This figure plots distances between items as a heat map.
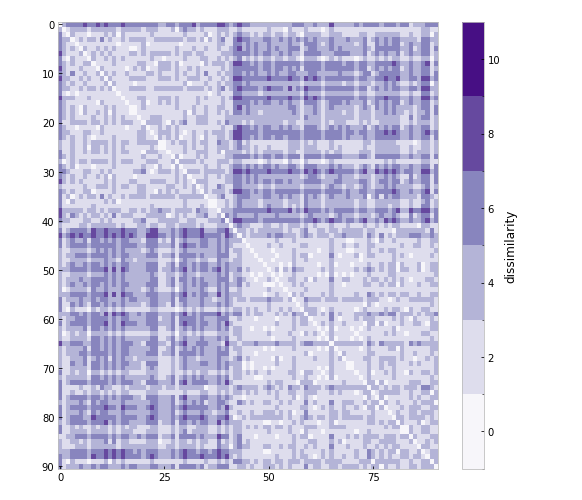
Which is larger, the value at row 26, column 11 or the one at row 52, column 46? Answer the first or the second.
the first
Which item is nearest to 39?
26
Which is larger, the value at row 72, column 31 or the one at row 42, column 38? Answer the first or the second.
the second
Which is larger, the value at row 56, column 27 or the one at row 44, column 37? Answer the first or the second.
the first
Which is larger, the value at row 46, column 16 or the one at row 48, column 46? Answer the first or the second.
the first
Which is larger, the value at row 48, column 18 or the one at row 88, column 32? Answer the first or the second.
the second
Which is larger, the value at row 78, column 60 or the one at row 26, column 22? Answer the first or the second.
the second
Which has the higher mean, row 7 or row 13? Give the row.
13
